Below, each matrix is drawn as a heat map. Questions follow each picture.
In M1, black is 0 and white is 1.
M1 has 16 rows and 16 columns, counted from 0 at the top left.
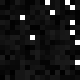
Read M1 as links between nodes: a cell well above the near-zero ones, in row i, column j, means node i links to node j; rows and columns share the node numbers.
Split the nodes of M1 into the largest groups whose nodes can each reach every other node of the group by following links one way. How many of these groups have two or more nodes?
0
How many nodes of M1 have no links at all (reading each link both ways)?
2
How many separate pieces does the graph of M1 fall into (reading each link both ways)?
6
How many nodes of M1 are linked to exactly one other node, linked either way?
9
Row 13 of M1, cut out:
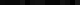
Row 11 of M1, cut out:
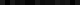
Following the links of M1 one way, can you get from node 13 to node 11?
no
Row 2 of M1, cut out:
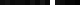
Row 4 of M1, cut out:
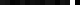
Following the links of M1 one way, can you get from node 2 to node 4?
no
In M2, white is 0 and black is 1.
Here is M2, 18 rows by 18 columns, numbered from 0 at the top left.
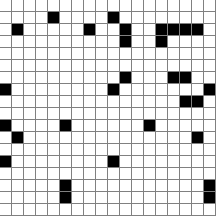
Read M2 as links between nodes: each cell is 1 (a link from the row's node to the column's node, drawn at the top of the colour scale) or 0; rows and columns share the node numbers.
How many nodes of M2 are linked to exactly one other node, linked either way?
2
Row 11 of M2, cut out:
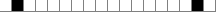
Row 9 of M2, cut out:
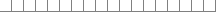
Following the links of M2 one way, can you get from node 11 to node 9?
yes
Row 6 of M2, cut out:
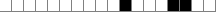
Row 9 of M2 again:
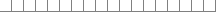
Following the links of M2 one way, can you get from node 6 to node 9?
no
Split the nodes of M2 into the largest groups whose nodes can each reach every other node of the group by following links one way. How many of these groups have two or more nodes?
0
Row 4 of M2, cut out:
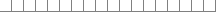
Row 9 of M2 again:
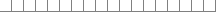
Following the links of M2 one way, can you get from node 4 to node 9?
no
